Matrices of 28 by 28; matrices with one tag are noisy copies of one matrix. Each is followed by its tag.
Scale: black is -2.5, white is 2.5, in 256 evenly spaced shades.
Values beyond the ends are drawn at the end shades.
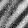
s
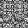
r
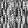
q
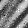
s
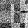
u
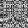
r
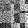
u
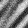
s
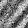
s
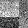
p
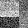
p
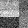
p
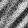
s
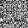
r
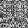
r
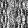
q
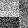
p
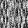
q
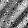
s
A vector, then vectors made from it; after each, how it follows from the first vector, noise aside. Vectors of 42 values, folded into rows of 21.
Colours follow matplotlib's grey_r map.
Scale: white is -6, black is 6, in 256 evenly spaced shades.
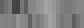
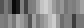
scaled up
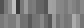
sign-scrambled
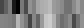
scaled up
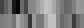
scaled up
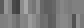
sign-scrambled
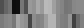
scaled up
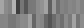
sign-scrambled
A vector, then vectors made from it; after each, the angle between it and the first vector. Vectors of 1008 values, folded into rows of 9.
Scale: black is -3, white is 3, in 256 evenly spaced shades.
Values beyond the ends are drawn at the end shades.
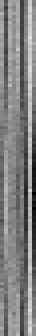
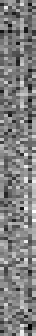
partly opposed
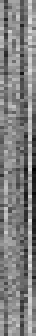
nearly parallel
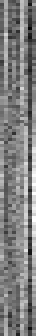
nearly opposite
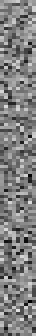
orthogonal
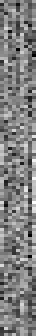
partly opposed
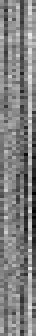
nearly parallel
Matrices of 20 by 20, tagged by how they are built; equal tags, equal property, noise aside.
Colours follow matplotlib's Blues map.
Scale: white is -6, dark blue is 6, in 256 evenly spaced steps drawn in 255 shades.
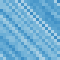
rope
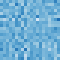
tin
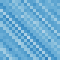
rope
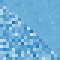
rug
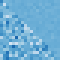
rug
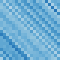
rope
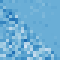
rug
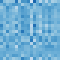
tin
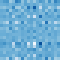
tin
